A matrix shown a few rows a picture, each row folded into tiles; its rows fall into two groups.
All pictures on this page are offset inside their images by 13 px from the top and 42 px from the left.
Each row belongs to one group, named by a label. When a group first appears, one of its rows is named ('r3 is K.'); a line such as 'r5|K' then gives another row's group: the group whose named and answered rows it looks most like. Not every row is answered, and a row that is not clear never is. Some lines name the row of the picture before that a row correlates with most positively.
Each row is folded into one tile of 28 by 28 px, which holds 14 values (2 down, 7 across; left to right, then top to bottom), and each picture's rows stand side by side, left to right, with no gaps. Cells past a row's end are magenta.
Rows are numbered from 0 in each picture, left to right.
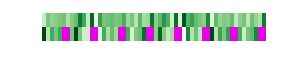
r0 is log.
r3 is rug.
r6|log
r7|rug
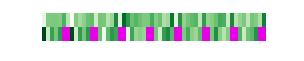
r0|log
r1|log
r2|rug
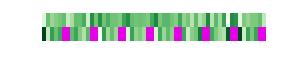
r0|log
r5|rug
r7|log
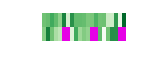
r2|rug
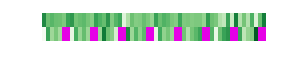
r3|log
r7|rug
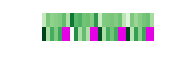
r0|log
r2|log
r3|log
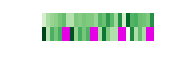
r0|log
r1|log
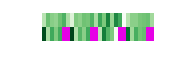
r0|log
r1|log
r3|log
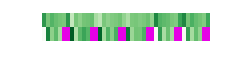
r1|log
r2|log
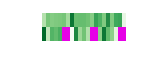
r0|log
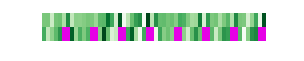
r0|rug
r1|log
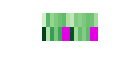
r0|log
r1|log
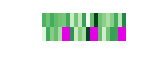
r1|rug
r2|rug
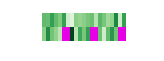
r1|log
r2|rug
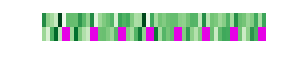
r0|rug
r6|rug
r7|rug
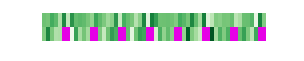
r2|rug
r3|rug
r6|log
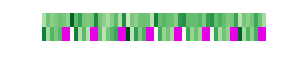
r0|log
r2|rug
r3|log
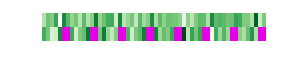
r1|rug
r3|rug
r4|log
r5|log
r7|rug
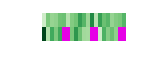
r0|log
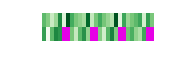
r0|rug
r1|rug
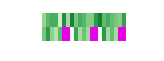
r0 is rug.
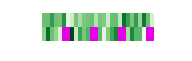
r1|log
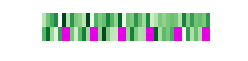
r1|rug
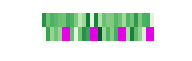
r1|rug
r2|log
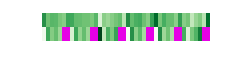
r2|log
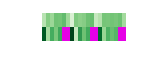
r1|log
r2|log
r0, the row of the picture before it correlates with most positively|2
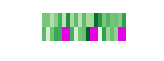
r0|rug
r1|rug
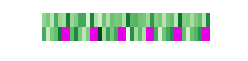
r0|rug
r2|log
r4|rug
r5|rug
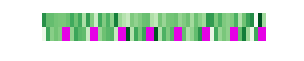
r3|log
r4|log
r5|rug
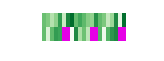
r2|rug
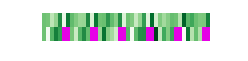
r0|rug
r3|rug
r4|log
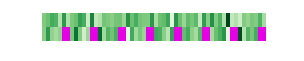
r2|log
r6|rug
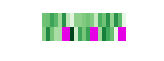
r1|log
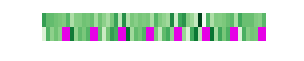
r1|log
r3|log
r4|rug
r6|log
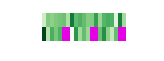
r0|log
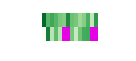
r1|rug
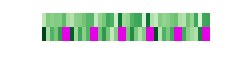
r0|log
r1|log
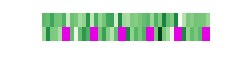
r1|rug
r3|log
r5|log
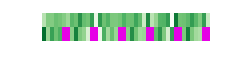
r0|log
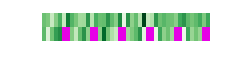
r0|rug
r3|rug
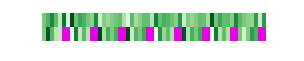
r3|log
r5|log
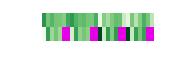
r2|log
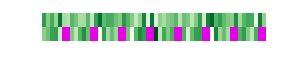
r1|rug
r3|rug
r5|rug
